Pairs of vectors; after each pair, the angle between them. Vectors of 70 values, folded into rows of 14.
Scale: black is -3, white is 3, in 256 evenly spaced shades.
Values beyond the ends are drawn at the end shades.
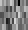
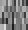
partly aligned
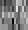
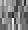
nearly opposite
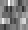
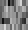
nearly opposite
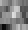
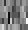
partly opposed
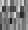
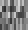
nearly parallel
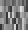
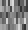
orthogonal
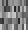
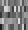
nearly opposite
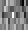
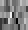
partly opposed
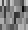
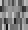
partly aligned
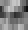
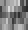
nearly parallel
